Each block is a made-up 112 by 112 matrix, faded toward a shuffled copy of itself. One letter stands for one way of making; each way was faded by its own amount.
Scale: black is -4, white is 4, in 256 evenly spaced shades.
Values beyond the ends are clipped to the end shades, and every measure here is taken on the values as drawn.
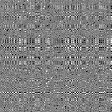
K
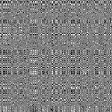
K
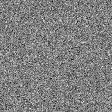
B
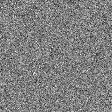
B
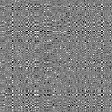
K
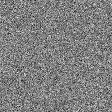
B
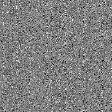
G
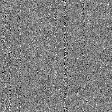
G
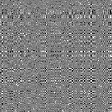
K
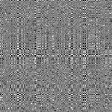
K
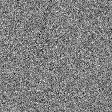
B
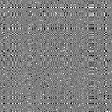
K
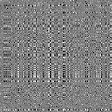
K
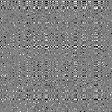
K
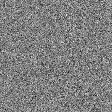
B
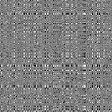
K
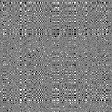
K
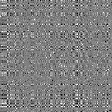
K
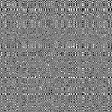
K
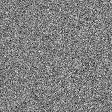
B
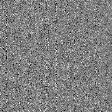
G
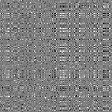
K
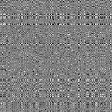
K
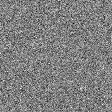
B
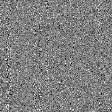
G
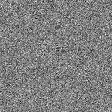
B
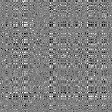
K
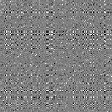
K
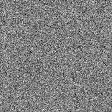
B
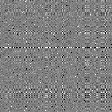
K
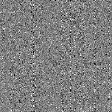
G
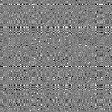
K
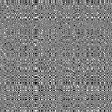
K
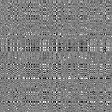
K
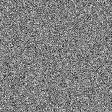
B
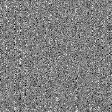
G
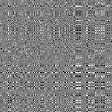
K
